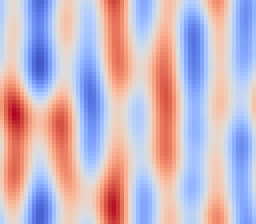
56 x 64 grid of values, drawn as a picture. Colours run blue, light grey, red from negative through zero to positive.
Ninth with the highest average: middle left. Stripes: upright, repeating 5 times. Average level on the scale: 50%.
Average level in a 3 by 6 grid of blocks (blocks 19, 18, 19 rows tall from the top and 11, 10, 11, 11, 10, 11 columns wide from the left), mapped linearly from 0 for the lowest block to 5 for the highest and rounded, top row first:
014301
541412
335221
